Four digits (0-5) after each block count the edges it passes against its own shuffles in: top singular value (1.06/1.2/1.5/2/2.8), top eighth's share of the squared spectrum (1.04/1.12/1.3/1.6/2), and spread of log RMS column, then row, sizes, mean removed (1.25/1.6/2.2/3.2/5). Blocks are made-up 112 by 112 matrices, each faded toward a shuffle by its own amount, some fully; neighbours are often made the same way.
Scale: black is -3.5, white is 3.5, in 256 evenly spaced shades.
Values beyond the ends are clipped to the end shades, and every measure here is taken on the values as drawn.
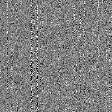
2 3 4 0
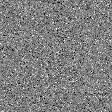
0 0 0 0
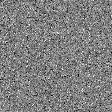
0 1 2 0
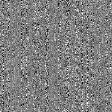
1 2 4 0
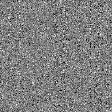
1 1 3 0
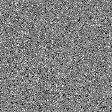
0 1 1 0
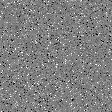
2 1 0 0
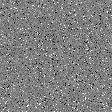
2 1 0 0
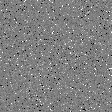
0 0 0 0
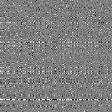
5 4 2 3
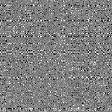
5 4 2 3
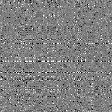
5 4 2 3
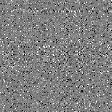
4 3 2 2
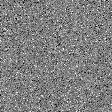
2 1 0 0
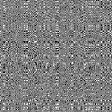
5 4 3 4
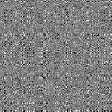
5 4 3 3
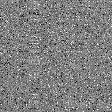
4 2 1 1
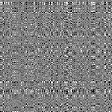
5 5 4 4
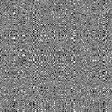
5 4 3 3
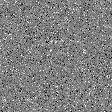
0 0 0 0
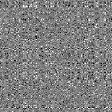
5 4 3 3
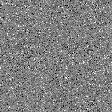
3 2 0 1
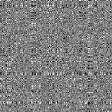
5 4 3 3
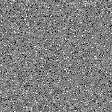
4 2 1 1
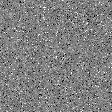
2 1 0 0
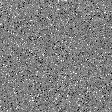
1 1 0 0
